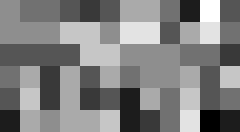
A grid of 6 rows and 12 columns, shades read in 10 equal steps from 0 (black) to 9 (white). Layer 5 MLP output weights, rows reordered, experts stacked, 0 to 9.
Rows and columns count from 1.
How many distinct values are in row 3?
5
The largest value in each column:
5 7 5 7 7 7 8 8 5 8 9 7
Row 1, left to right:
5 4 4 3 2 3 6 6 4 1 9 3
